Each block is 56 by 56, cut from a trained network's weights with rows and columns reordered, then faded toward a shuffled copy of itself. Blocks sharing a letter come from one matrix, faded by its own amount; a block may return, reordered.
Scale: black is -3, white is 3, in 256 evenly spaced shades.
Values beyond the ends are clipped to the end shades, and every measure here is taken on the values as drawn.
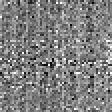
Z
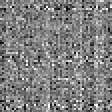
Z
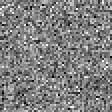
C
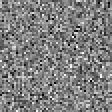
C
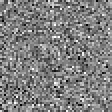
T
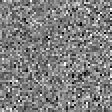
T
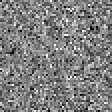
C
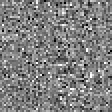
T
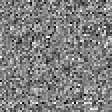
T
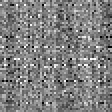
Z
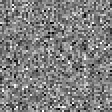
C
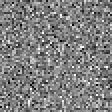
C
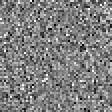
C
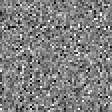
T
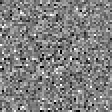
T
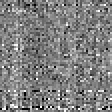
Z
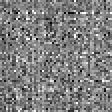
Z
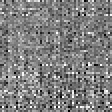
Z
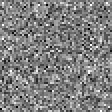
T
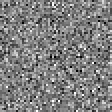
C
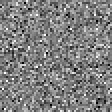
C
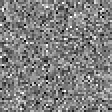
C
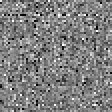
T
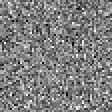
C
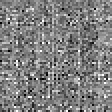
Z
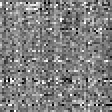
Z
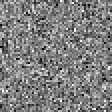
C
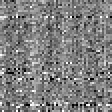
Z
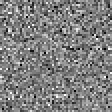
T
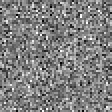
C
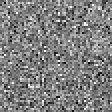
T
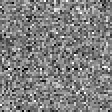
T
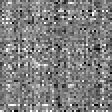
Z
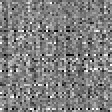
Z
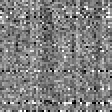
Z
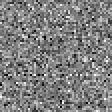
T
